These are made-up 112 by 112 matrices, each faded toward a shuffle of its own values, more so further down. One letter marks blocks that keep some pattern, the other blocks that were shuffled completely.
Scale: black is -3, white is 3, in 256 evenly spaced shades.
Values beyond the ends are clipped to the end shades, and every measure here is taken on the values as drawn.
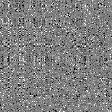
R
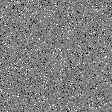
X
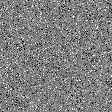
X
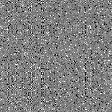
R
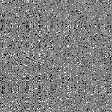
R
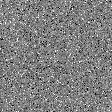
X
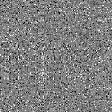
R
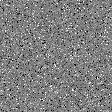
X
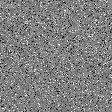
X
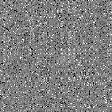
R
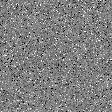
X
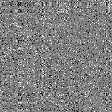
R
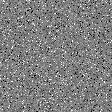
X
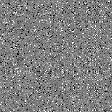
R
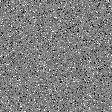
X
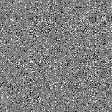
R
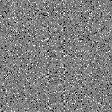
R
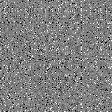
R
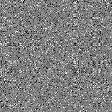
R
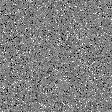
X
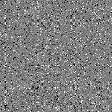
R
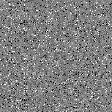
R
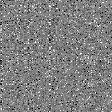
R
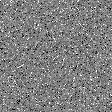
X
